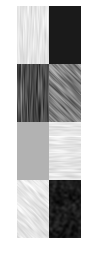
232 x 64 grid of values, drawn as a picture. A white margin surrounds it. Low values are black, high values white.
It is made of 4 by 2 panels. Panel 1,1: very high, streaked downward, faint in contrast. Panel 1,2: very low, flat. Panel 2,1: low, streaked downward. Panel 2,2: middling, slanting down to the right. Panel 3,1: high, flat. Panel 3,2: very high, streaked across, faint in contrast. Panel 4,1: very high, slanting down to the right, faint in contrast. Panel 4,2: very low, blotchy, faint in contrast.
